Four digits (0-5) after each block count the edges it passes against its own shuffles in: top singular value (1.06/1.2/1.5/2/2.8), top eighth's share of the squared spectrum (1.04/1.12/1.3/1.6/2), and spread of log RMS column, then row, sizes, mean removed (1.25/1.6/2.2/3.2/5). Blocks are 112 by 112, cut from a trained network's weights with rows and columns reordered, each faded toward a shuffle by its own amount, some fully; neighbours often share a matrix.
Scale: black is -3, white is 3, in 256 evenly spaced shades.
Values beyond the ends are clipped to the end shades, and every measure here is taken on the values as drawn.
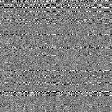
5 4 1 4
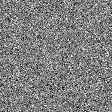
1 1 0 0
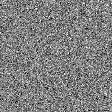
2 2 1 1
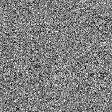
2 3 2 2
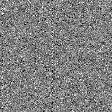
3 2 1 1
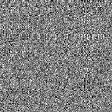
4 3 2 2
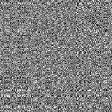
5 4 3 3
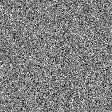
0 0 0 0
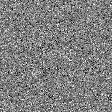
2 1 0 0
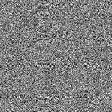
4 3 1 2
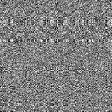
5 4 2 3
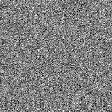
4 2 1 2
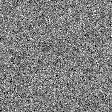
0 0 0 0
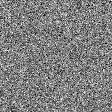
0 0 0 0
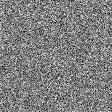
0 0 0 0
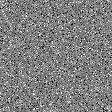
1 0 0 0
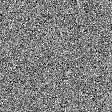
0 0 0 0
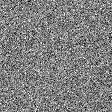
1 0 0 0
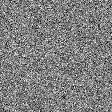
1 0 0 0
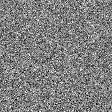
1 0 0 0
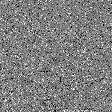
2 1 0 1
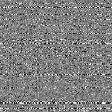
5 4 0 4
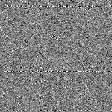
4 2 0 2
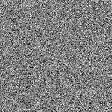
3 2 1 0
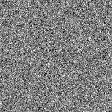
3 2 0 0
